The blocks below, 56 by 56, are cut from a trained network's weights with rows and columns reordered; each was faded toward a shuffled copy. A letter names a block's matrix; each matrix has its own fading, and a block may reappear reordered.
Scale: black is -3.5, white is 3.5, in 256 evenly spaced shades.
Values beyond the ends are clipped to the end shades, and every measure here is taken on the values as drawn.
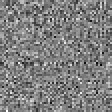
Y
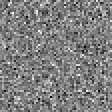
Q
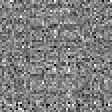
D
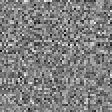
Y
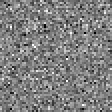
Q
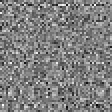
Y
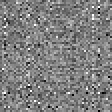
D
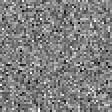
Q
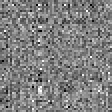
D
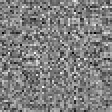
Y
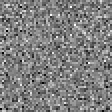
Q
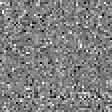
Q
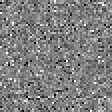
Q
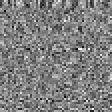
Y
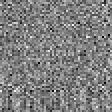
Y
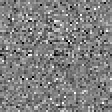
Q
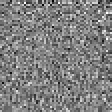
Y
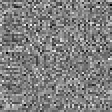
Y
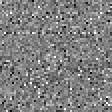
Q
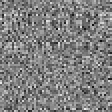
Y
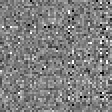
D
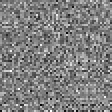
Y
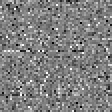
Q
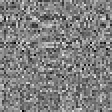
Y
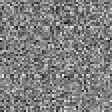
Y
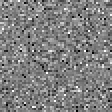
Q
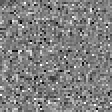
Q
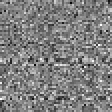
Y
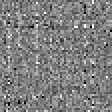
D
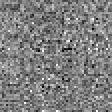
D
